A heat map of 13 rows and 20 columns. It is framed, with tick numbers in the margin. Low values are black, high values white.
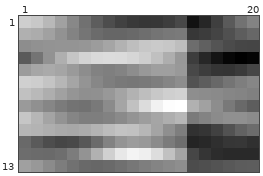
Values change most from cell to cell in the bottom middle. Streaks run across, left to right. A vertical seam about 70% of the way across splits the table, and the left part is higher. Overall the values sit about 50% of the way up the scale.
